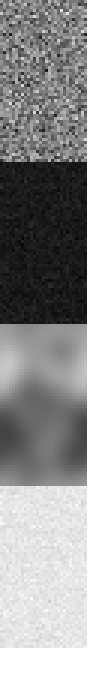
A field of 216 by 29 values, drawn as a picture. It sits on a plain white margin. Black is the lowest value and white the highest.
The table splits into 4 rows of 1 panel. Panel 1,1: middling, fine-grained, strong in contrast. Panel 2,1: very low, fine-grained, faint in contrast. Panel 3,1: middling, smooth, strong in contrast. Panel 4,1: very high, fine-grained, faint in contrast.
